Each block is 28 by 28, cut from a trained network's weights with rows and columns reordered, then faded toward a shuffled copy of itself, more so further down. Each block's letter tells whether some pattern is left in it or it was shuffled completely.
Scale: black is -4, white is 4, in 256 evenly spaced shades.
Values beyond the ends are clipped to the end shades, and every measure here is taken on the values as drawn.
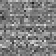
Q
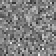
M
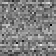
Q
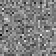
Q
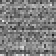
Q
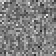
M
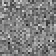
M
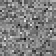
M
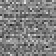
Q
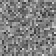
M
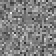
M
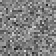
M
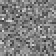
M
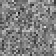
M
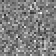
M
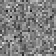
M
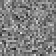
M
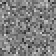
M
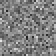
M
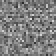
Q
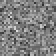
M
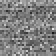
Q
